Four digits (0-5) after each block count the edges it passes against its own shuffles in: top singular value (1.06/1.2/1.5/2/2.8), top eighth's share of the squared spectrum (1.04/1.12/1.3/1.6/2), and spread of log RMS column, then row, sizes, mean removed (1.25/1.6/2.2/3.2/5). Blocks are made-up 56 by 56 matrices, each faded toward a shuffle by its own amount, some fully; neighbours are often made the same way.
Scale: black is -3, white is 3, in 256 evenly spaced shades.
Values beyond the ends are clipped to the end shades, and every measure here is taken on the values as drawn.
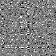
4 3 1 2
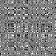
4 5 3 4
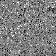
3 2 0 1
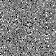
3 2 1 0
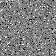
0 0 0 0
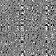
4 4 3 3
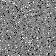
0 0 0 0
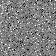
1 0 0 0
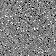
0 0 0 0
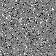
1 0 0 0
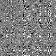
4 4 3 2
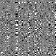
4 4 3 2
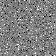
2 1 1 0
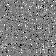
2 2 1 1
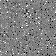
1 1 0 0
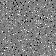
0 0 0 0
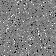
0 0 0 0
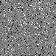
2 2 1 0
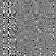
4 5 3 2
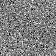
1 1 0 0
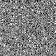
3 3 0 1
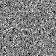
2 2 0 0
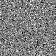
1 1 0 0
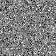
0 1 0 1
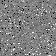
0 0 0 0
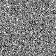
2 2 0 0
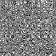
3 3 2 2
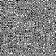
3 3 1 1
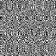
4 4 2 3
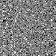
3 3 1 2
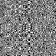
4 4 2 2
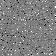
2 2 0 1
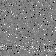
2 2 0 1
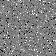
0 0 0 0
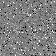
3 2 0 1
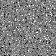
2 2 0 0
